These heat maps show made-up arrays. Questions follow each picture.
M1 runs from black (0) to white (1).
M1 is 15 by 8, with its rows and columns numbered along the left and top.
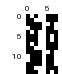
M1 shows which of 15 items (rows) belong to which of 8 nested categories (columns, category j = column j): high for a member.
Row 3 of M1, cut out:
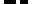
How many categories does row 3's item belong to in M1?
3
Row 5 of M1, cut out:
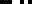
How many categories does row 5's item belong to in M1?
3
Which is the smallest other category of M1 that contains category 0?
7
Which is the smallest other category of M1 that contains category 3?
4
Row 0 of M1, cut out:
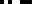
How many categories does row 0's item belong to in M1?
3
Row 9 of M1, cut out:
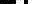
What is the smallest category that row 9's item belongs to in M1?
5
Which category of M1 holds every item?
4
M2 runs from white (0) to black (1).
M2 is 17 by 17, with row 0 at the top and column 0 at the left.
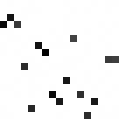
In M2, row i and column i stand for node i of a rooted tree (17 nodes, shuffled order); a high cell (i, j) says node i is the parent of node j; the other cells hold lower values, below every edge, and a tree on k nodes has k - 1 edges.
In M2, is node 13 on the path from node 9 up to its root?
yes
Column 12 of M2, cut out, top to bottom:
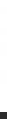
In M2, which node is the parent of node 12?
16
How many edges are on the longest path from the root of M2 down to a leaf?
6
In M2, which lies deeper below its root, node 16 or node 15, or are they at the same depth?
the same depth
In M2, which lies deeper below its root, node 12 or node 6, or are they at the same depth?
the same depth
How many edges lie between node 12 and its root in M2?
3
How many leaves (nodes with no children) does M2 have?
5
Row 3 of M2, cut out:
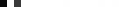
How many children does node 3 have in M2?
2
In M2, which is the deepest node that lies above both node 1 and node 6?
13
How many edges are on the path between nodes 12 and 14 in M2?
3
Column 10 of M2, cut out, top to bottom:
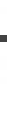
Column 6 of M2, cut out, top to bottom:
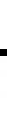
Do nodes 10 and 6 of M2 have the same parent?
no
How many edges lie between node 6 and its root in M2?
3
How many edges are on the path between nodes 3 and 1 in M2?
2
